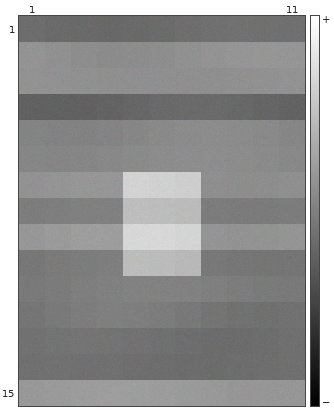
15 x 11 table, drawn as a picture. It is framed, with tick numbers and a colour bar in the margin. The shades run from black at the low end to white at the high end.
On average the colour sits 50% of the way up the scale. The ninth with the highest average is the centre. No overall slope runs across the table. In the centre lies a patch that is higher than the rest. The values are skewed, with a long tail toward high values.
